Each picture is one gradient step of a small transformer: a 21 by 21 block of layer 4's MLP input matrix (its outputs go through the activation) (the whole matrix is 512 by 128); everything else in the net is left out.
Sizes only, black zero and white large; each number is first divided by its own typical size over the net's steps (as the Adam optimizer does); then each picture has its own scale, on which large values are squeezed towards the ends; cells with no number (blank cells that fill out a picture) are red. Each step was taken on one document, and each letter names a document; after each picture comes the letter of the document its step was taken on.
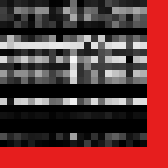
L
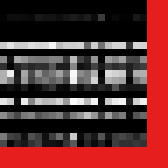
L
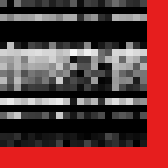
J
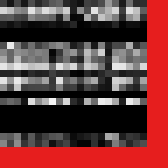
J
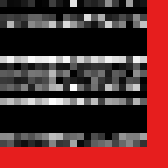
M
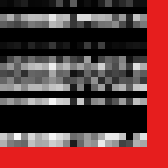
M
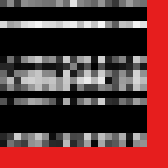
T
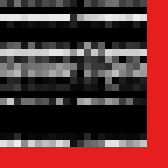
J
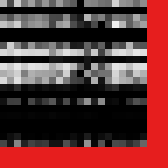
J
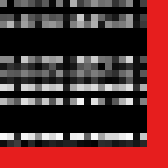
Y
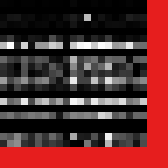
L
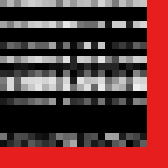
T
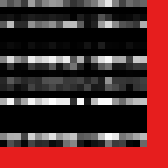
M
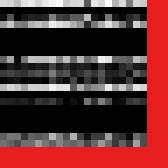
M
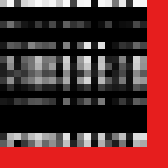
T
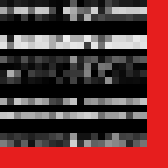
L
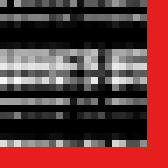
J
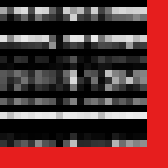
L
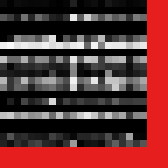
L
